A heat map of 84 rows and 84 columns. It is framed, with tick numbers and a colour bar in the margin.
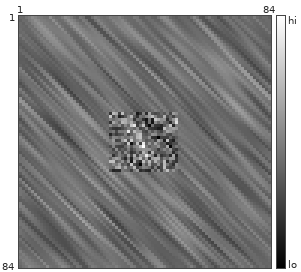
Odd rows or columns: none. Roughest part: centre. Grain: diagonal, down to the right. Histogram: heavy tails on both sides. Mirror symmetry: none. Odd patch: rougher, in the centre.
